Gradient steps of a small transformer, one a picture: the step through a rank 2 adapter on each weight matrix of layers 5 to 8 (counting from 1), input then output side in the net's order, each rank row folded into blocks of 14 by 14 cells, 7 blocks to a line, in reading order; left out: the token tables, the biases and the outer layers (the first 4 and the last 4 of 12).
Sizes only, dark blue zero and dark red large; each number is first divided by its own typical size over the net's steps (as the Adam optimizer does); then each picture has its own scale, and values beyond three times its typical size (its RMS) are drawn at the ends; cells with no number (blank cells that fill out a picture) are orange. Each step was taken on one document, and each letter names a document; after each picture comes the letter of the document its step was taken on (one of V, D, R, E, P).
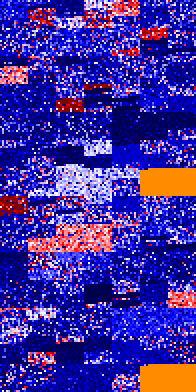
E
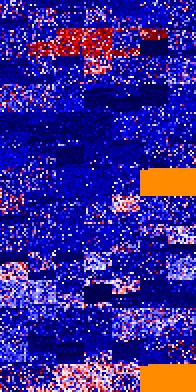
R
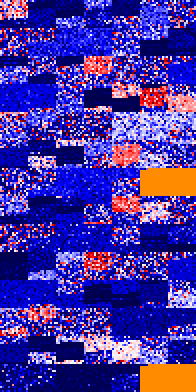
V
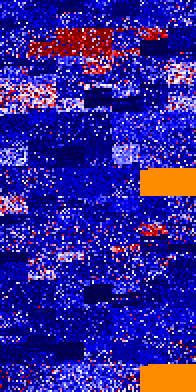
R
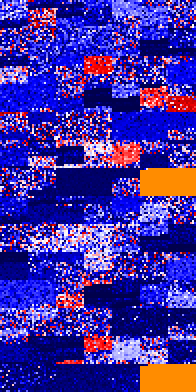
V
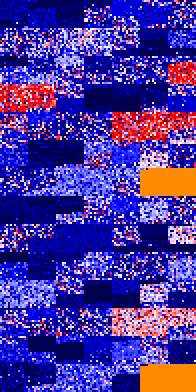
V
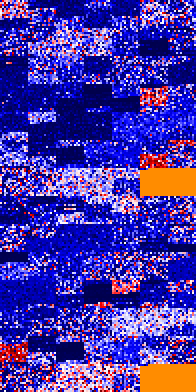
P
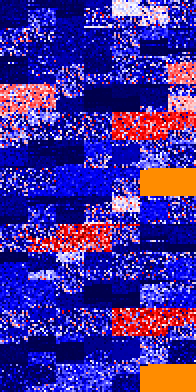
V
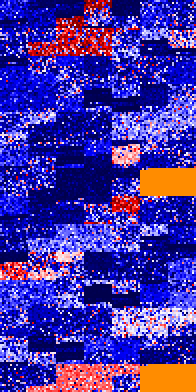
E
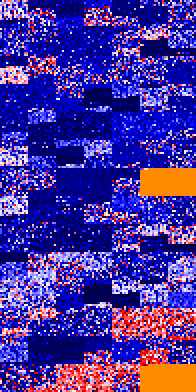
E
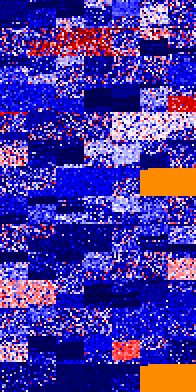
V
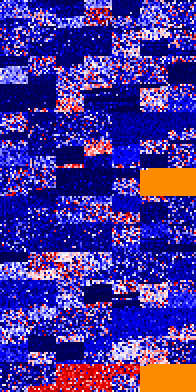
E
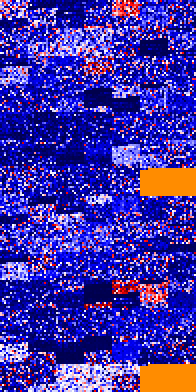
R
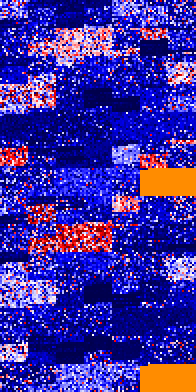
R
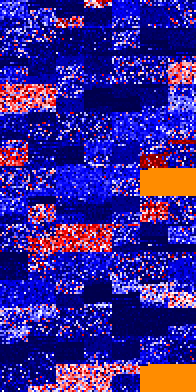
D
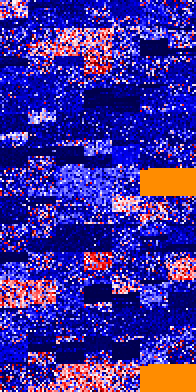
R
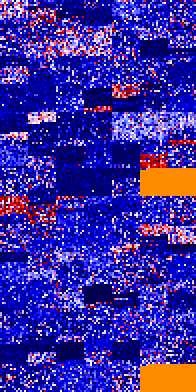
D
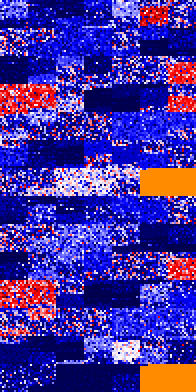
V
